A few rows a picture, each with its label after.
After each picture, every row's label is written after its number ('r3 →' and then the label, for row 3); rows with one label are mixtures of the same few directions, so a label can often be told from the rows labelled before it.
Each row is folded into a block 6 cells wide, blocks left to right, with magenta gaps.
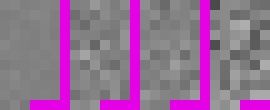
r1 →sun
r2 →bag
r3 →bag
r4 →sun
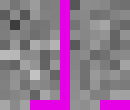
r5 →bag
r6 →sun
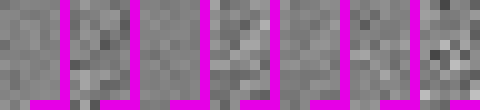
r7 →sun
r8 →sun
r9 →bag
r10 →sun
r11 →sun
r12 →bag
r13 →bag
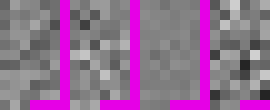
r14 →sun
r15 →bag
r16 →bag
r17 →bag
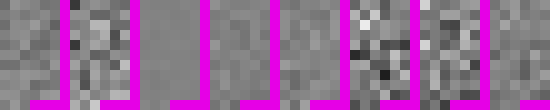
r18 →sun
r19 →sun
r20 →sun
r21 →sun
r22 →sun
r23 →bag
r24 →sun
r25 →bag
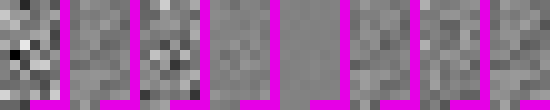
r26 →bag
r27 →sun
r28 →bag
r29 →bag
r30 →bag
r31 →sun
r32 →sun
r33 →sun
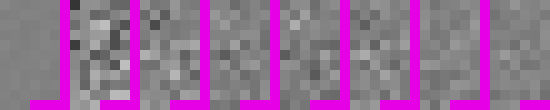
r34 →sun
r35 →sun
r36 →bag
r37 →bag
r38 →bag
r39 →bag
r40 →sun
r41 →bag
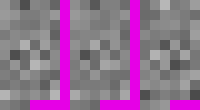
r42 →bag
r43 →bag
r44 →bag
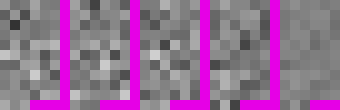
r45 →bag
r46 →bag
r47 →bag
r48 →sun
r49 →sun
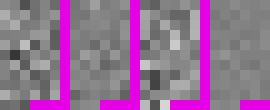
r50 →bag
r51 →bag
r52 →sun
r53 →bag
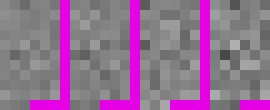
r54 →bag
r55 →bag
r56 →sun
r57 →bag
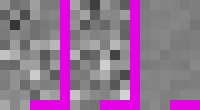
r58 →bag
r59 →bag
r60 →sun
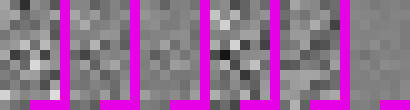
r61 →bag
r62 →bag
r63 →bag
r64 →bag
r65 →sun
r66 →bag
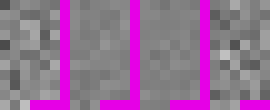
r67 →sun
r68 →sun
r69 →bag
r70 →bag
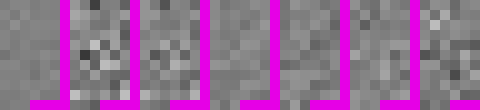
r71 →bag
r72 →bag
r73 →bag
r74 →sun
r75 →sun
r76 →bag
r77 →bag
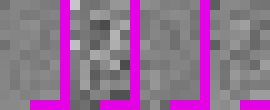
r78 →sun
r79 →sun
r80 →sun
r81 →sun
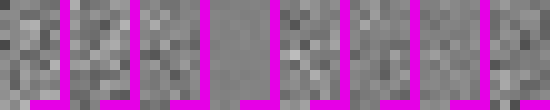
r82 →sun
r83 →sun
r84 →bag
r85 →sun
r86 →bag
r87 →bag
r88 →bag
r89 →sun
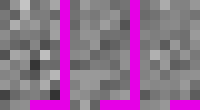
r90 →bag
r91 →sun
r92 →bag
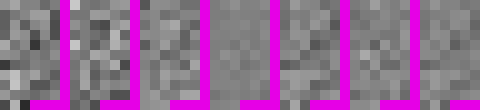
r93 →sun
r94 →sun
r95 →sun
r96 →bag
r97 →sun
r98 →bag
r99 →sun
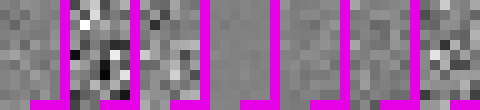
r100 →bag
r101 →bag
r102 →bag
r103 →bag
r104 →sun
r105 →sun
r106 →bag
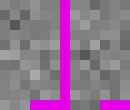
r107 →bag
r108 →bag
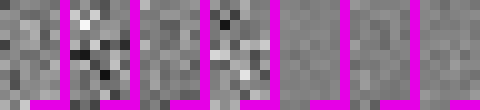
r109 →sun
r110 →bag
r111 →sun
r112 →bag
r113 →bag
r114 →sun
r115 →bag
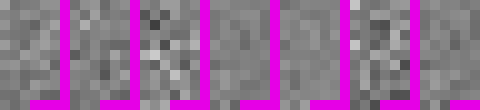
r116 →sun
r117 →bag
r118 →bag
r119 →sun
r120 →sun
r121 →sun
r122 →sun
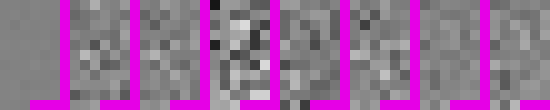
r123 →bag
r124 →bag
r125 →bag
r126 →sun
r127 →sun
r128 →bag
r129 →sun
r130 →sun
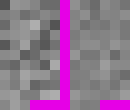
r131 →sun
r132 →bag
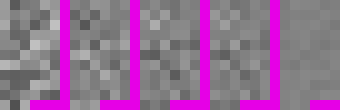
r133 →sun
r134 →bag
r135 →bag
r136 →bag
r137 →sun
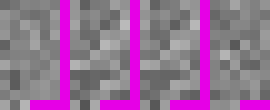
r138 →sun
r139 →sun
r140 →sun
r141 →bag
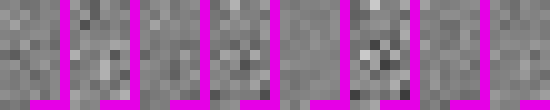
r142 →bag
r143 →bag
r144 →bag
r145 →bag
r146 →sun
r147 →bag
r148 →sun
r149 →bag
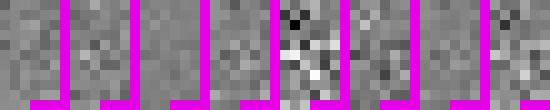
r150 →sun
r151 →bag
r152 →bag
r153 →bag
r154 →bag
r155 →bag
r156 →bag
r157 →bag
